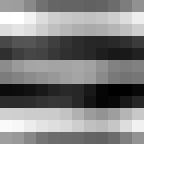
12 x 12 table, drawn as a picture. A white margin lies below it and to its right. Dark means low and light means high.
The ninth with the lowest average is the middle right. The top left is the ninth with the highest average. There are no lone odd cells. Stripes running across repeat 3 times from top to bottom.
